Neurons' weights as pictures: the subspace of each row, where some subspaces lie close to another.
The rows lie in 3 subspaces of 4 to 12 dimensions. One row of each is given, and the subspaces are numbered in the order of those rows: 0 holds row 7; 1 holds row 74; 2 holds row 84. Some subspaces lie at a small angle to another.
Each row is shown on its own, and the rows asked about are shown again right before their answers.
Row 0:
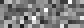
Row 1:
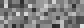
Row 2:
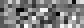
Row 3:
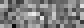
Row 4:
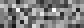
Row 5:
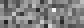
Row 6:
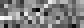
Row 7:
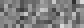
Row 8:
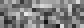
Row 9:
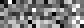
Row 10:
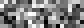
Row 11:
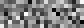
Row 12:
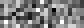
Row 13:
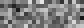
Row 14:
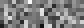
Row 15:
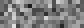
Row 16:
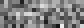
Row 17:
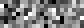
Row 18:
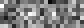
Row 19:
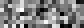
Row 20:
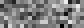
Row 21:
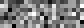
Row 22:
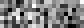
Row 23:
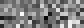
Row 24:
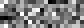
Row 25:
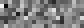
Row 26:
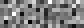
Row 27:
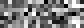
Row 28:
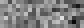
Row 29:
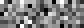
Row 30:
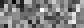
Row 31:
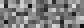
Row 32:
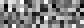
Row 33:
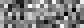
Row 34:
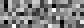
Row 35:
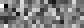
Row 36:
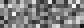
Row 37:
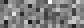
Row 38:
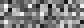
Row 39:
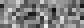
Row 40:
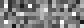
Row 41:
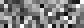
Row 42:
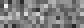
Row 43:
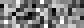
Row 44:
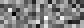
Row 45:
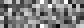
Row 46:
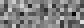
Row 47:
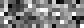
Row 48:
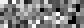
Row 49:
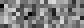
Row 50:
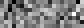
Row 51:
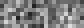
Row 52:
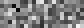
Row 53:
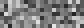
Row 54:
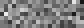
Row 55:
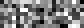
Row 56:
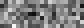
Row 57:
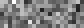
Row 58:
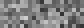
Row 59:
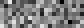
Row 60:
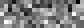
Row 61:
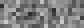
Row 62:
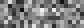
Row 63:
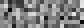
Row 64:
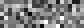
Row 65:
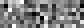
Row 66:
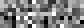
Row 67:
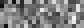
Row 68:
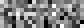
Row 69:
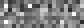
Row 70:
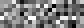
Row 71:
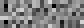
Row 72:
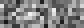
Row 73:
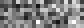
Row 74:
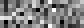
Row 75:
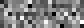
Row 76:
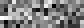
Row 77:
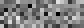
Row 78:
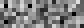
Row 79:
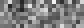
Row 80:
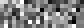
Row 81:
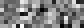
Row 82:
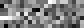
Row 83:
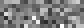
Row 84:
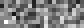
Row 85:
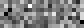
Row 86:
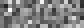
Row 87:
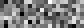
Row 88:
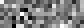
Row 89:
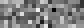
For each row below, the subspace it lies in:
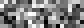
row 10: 2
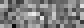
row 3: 1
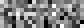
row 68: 0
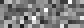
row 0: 0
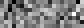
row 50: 2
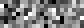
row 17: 1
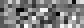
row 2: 0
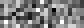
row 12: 1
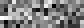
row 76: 1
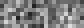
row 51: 2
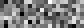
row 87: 2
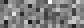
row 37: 2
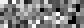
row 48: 2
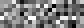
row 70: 0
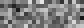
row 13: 0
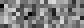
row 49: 1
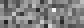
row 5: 1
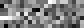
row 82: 1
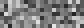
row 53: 0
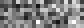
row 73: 0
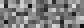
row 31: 2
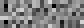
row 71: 1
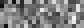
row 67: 2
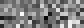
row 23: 2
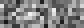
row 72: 1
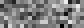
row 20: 0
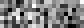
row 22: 2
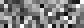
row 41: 0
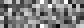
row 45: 2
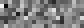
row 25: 1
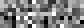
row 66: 0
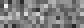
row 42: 1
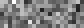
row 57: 2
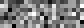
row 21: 1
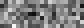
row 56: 1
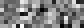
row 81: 0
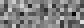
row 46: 2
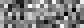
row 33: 0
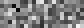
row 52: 0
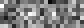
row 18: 1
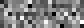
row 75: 0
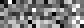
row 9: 0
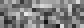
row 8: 2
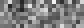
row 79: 0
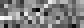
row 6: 1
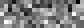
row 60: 2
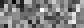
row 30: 2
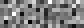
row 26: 2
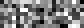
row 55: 0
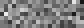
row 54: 0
